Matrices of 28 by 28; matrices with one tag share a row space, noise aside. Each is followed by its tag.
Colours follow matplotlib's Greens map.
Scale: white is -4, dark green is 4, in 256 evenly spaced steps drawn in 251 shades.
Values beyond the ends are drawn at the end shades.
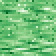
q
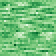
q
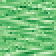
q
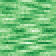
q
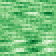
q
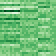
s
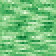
q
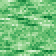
q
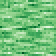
q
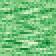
q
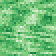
q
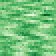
q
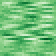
q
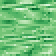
q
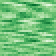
q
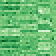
s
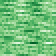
q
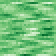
q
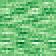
q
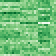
s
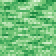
q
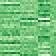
s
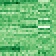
s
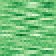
q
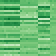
s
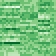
s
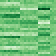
s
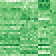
s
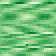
q
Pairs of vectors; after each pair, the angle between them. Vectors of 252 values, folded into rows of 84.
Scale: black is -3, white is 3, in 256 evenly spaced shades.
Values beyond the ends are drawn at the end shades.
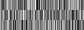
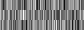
nearly parallel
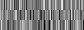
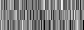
nearly parallel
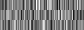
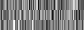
orthogonal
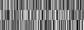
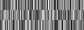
partly opposed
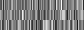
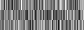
orthogonal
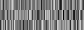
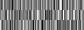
nearly opposite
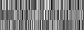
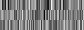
nearly opposite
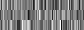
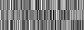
partly opposed
